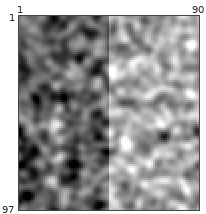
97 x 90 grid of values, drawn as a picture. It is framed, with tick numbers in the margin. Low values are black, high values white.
Seam: vertical, 50% of the way across, the right part higher. Histogram: bell-shaped. Grain: blotchy. Ninth with the lowest average: bottom left.
